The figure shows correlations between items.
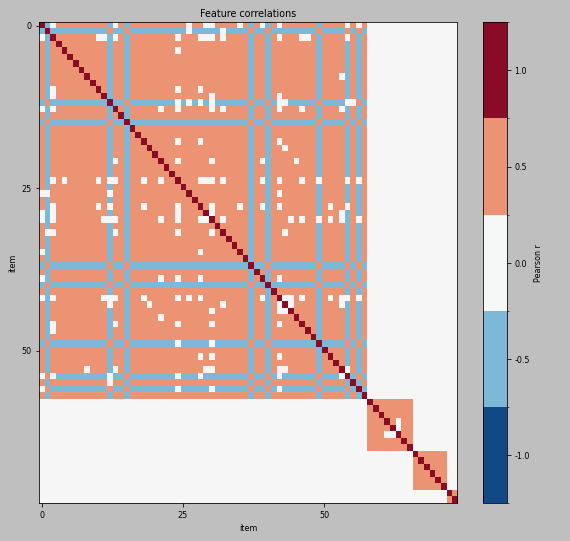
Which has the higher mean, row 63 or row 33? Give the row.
33
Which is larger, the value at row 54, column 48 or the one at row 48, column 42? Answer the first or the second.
the second
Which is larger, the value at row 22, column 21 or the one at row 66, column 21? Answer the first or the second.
the first
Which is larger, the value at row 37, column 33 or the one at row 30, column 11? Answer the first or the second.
the second
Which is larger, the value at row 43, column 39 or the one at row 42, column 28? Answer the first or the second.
the first
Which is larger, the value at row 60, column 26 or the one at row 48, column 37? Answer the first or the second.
the first
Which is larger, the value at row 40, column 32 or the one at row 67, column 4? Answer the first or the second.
the second
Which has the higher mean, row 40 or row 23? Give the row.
23
